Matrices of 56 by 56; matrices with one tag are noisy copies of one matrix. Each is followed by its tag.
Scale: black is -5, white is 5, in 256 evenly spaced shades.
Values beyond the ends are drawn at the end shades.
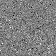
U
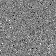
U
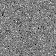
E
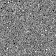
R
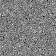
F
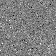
U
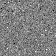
R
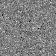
E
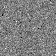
E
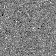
E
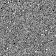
R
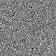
U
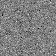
E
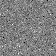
F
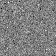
R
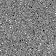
U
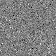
U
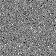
F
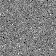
F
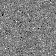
E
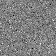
U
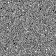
R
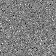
U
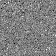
R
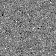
E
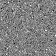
R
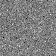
F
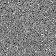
R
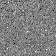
R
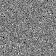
F
